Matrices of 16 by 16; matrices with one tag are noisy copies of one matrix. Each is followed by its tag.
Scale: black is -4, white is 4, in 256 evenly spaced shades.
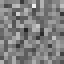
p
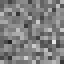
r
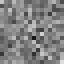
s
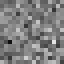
r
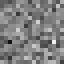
r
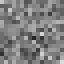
s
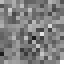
s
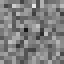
p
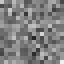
s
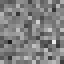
r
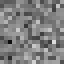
r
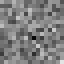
s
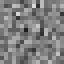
p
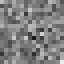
s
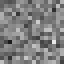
r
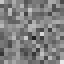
s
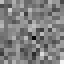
s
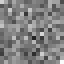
s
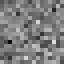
r
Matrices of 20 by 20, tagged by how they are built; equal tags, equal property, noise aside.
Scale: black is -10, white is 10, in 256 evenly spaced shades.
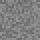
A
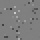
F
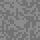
A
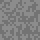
A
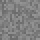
A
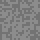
A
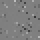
F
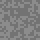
A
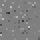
F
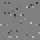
F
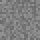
A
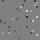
F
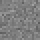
A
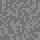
A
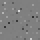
F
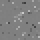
F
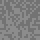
A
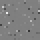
F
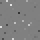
F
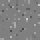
F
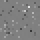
F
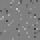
F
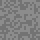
A
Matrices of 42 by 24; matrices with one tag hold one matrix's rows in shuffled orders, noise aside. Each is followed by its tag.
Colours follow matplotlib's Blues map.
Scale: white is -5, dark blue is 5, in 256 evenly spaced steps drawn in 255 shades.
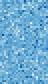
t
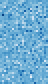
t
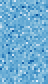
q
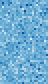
t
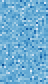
t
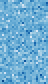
t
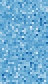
t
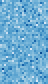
t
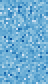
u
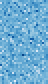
q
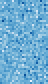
t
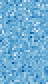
q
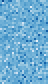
t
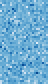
q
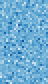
u
